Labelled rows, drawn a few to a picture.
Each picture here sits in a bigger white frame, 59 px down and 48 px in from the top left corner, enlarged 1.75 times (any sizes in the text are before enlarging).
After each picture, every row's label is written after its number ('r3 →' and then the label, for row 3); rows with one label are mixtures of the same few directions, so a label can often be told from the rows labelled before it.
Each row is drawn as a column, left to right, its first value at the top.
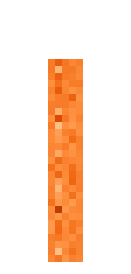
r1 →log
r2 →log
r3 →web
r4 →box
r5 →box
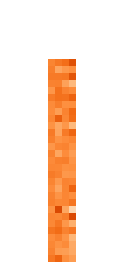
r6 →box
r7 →log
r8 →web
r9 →web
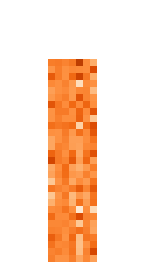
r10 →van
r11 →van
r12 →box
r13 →van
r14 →web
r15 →van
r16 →log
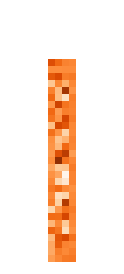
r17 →web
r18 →van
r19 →box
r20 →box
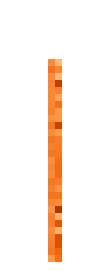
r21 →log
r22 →web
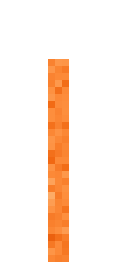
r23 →van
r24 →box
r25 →web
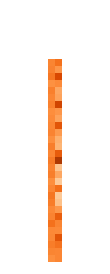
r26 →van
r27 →van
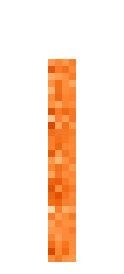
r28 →log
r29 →van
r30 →log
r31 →web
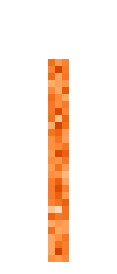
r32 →web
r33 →log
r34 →box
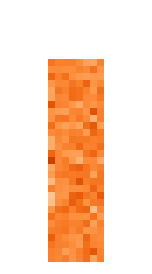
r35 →van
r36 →log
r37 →log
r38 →van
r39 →van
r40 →web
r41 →log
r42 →van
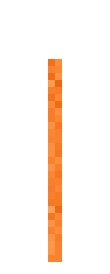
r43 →web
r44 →web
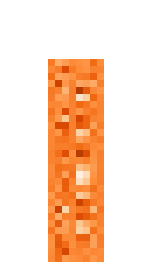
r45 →web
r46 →web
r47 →log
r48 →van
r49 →box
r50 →box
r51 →web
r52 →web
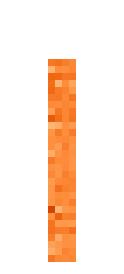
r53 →log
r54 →web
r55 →web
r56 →web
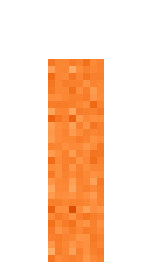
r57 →log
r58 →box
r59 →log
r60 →log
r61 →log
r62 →web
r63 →van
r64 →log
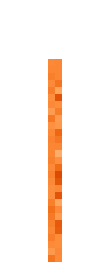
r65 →log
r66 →box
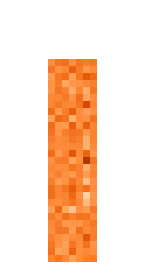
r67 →log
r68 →log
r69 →web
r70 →log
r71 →web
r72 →van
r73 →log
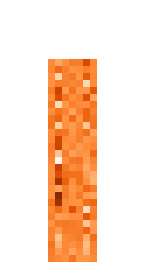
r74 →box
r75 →van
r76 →box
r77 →log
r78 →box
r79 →web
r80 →box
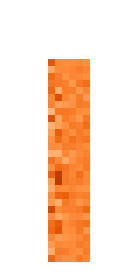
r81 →log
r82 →box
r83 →van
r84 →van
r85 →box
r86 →web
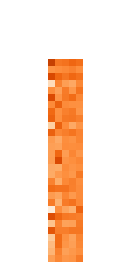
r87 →web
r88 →van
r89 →web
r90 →web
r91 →log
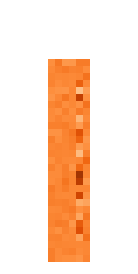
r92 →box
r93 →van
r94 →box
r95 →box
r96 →box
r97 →van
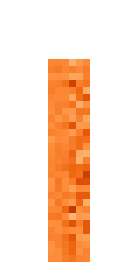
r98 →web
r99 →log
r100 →web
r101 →web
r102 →van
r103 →box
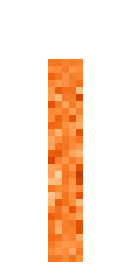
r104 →van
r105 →box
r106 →van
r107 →log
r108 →box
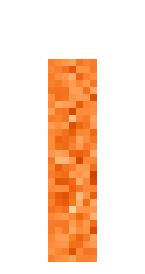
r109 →log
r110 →van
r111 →van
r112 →log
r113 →van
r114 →box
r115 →box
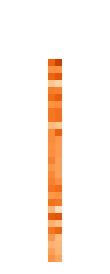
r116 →web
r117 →web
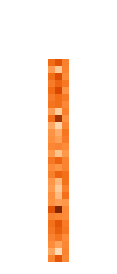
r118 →log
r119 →log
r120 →box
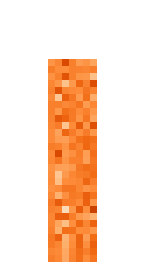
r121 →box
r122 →box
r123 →web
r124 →web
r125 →web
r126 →van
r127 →web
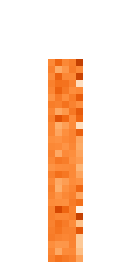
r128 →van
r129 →log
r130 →log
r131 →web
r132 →web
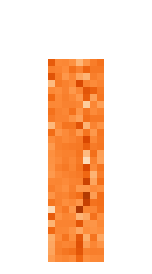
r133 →web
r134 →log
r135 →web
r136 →log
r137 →web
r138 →van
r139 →box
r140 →van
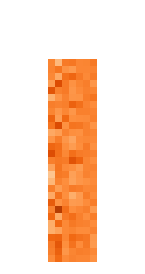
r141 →box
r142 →web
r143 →log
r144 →van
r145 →van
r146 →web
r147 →web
